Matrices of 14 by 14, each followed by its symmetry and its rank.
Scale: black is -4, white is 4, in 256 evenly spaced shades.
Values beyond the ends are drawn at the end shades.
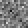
symmetric, full rank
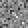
symmetric, full rank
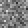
neither, full rank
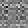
neither, rank three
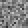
neither, full rank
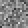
neither, full rank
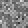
symmetric, full rank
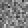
neither, full rank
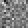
neither, rank three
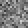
neither, full rank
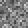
symmetric, full rank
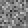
symmetric, full rank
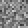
neither, full rank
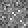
symmetric, full rank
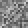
symmetric, full rank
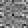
neither, rank three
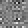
neither, rank three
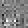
neither, rank three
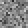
neither, full rank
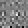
neither, rank three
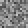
neither, full rank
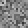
symmetric, full rank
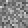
symmetric, full rank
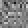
neither, rank three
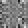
neither, rank three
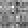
neither, rank three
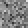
neither, full rank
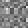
neither, rank three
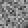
symmetric, full rank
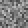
neither, full rank
